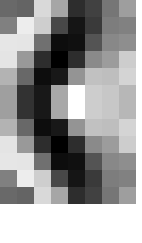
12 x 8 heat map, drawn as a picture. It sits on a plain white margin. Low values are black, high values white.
It is mirror symmetric from top to bottom. Overall the values sit about 50% of the way up the scale. The centre is the roughest part. There is no overall slope. The middle right is the smoothest part.
